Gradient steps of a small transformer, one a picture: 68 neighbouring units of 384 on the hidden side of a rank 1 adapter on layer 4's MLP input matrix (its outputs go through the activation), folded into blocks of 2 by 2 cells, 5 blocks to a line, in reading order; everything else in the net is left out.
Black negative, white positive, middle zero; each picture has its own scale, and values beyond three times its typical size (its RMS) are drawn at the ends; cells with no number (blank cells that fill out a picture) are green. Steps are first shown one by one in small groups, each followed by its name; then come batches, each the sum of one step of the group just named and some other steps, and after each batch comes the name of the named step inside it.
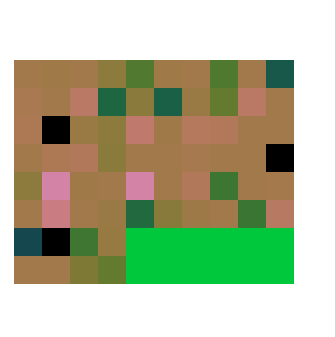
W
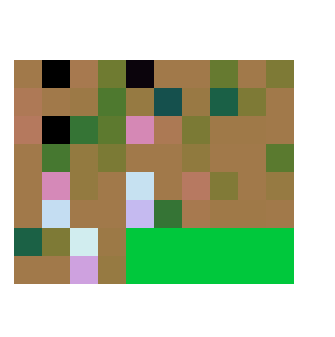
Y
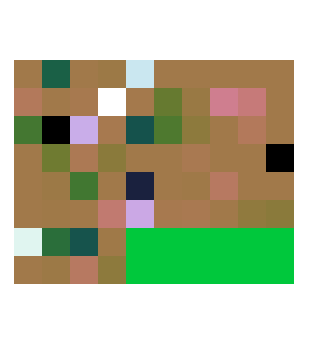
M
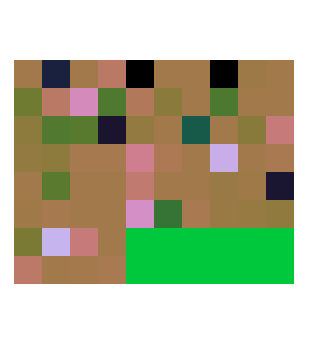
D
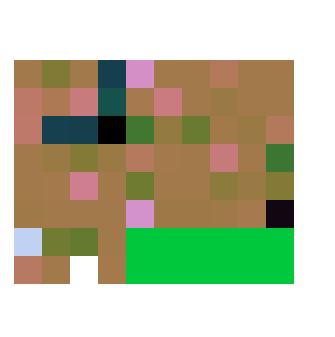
D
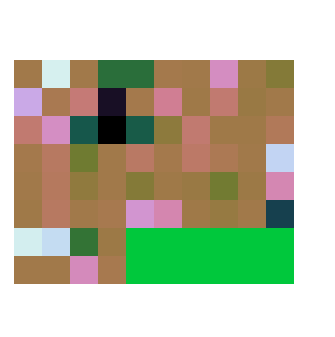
D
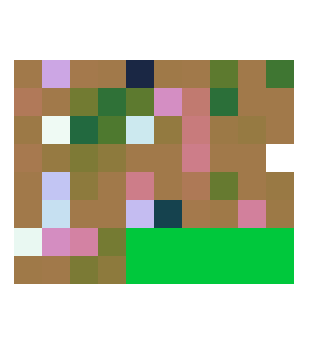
Y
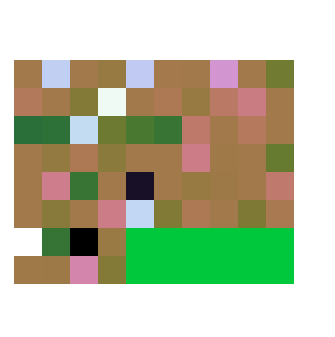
M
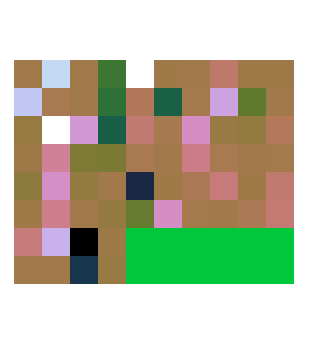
D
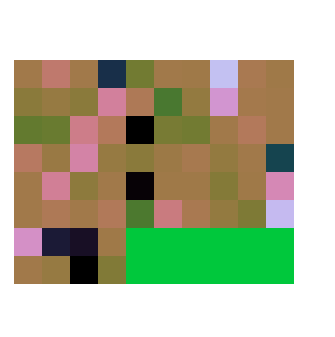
M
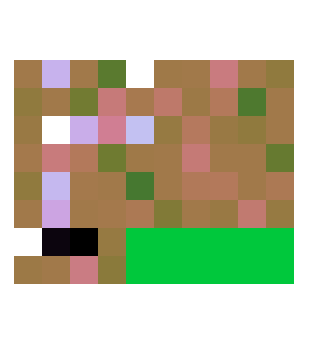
Y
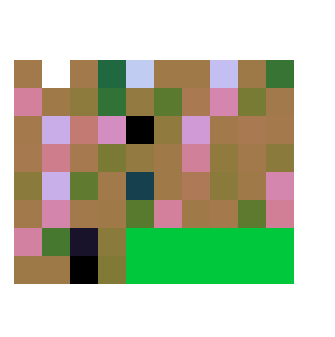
W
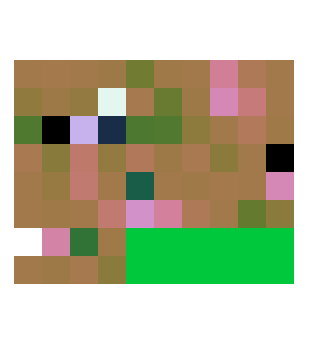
M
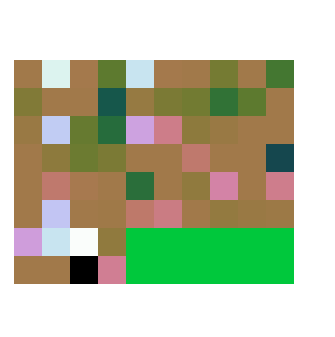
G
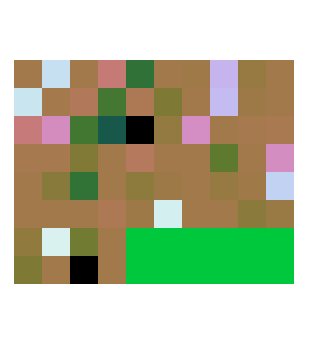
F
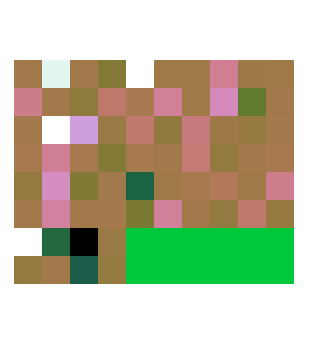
F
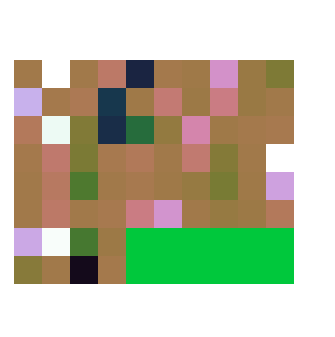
F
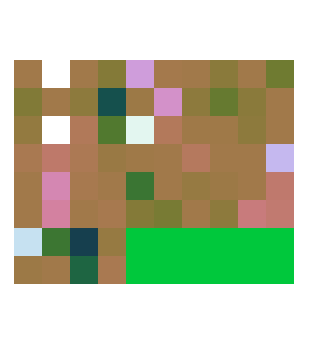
G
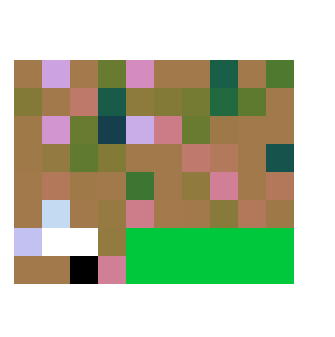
G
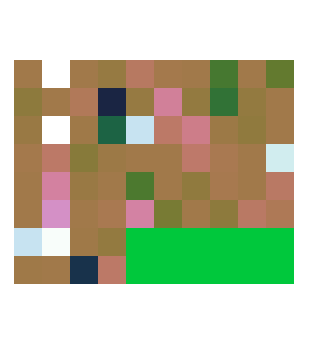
G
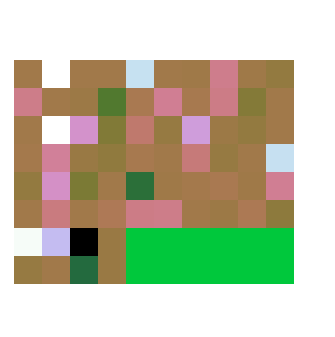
F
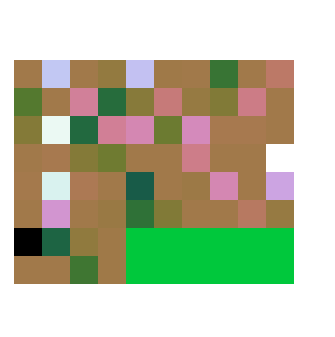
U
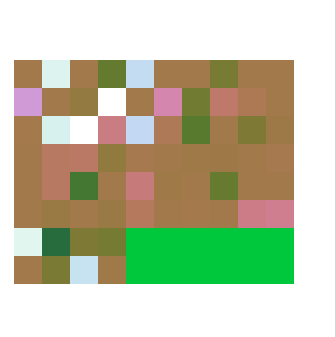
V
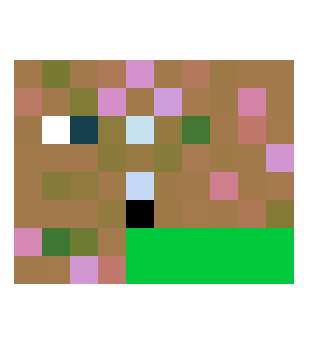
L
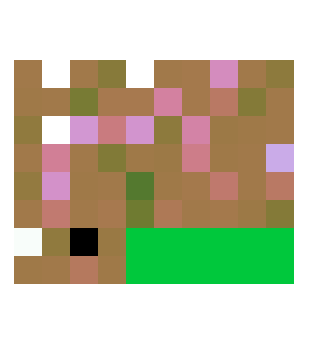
L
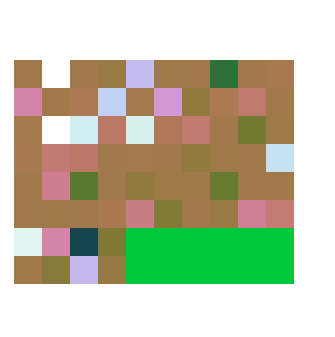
V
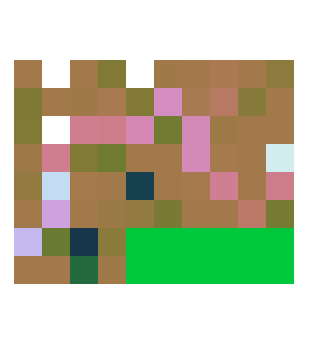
U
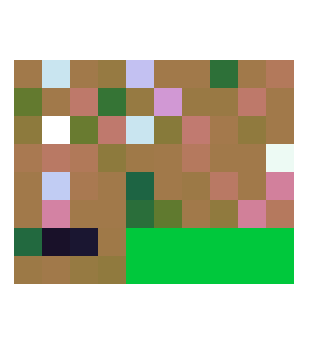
U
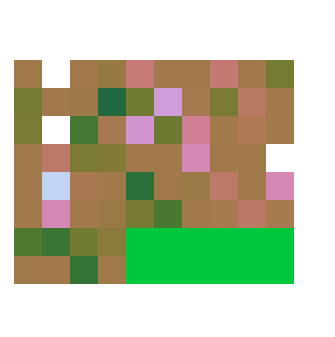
U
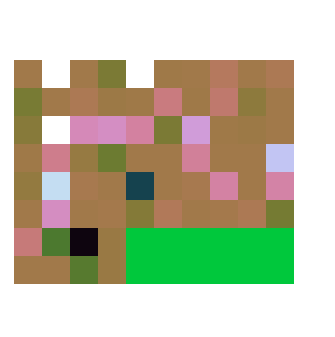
U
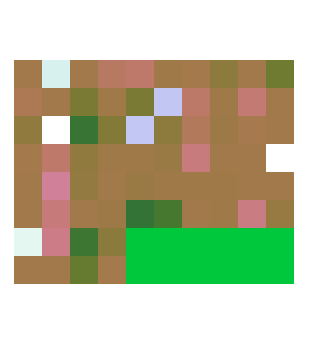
L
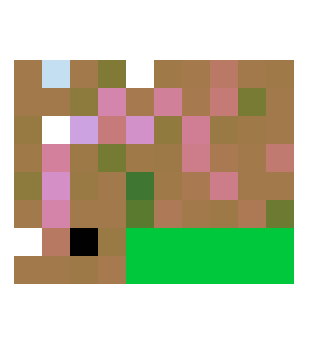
L
